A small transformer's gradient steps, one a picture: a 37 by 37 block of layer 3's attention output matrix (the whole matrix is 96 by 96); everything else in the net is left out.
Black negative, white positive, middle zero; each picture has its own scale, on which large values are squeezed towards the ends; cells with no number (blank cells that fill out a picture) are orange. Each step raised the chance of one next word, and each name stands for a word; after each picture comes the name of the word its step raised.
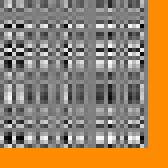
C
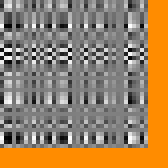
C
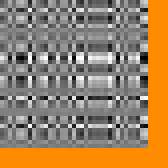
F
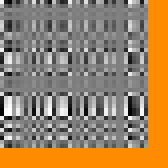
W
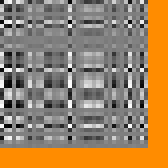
F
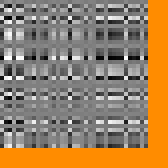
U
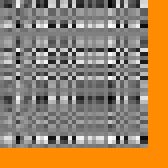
C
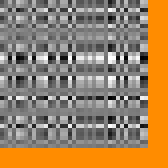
F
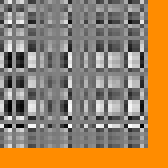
F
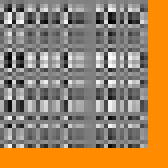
F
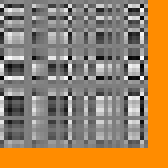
U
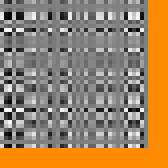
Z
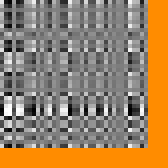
W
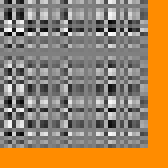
Z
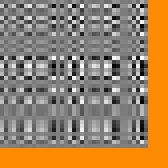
U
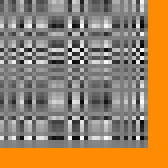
C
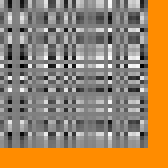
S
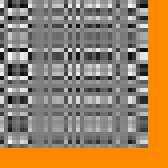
U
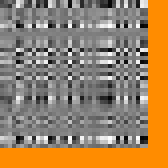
C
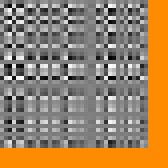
U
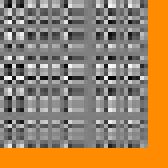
U
